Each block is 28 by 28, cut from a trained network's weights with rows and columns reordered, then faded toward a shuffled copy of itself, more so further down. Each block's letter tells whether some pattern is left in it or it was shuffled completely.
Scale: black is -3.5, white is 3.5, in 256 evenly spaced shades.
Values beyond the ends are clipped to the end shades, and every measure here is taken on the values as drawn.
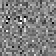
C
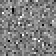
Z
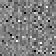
C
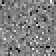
Z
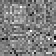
C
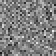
Z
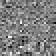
C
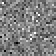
Z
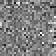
C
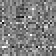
C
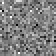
Z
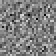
C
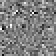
C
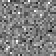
Z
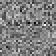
C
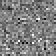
C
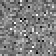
Z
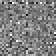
C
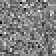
Z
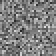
Z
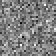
Z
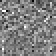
C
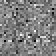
C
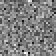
Z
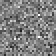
Z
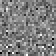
C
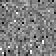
Z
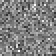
Z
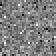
Z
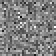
Z
